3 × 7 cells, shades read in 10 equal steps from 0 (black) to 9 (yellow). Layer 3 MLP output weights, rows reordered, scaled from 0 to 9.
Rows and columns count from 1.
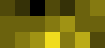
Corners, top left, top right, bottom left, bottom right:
3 5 4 3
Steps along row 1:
down down up down up up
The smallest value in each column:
3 2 0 3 2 4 3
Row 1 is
3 2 0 3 2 4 5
